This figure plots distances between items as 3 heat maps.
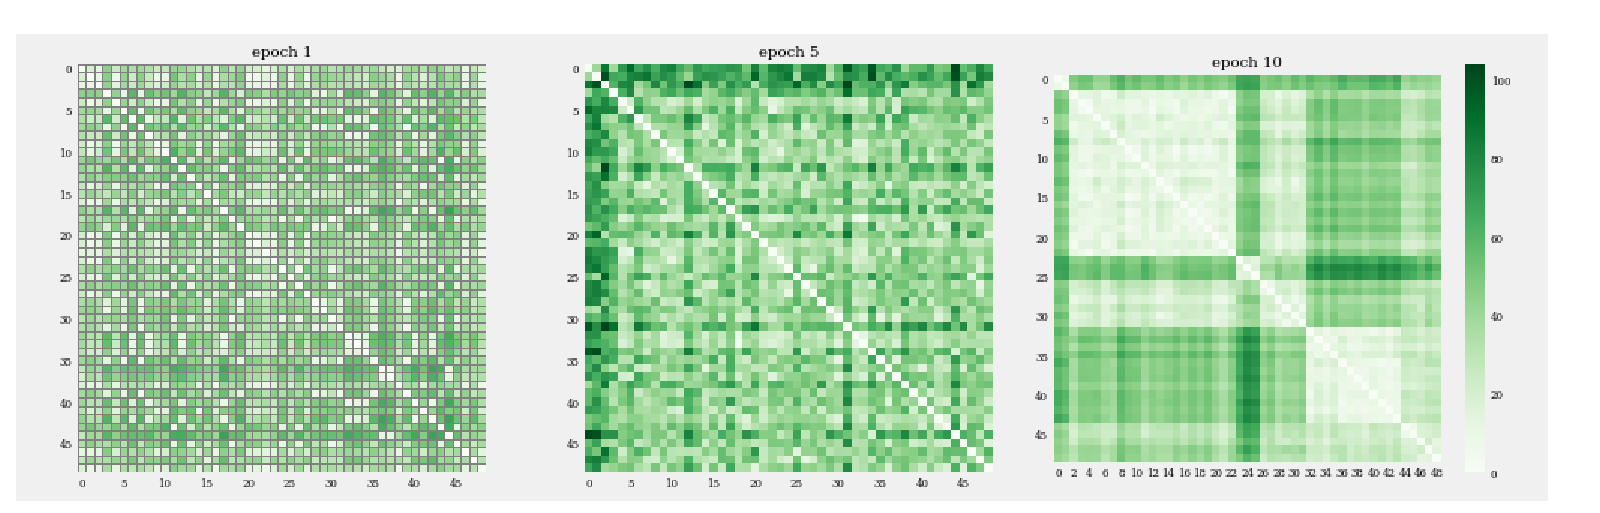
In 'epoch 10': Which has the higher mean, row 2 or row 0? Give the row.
0
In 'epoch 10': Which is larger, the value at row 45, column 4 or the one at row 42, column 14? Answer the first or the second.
the second
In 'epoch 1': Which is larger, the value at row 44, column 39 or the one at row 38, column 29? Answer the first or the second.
the first
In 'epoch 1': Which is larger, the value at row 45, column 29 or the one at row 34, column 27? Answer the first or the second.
the first
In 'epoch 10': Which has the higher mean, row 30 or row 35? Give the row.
35
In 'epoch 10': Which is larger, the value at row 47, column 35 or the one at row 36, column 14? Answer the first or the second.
the second
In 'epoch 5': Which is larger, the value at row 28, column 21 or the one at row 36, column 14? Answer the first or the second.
the first
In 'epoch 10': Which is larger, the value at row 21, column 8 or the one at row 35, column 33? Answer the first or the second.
the first
